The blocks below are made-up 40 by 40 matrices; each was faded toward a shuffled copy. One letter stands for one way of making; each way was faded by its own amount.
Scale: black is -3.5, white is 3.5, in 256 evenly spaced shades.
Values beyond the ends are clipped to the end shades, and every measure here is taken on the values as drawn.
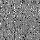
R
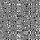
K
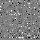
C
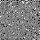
C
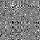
K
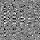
K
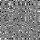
K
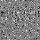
R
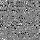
C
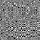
K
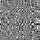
K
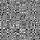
K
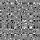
K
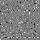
C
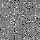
R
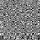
K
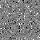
R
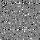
C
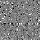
C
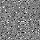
C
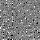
C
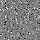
R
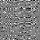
K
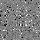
C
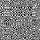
K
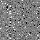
R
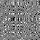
K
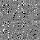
R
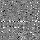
C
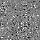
R
